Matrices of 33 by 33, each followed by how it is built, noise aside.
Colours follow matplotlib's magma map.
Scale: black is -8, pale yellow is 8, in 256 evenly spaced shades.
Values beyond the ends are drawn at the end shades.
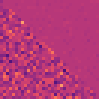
lower triangular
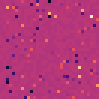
sparse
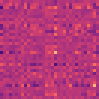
low rank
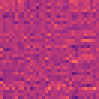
low rank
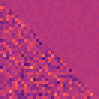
lower triangular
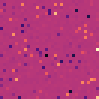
sparse
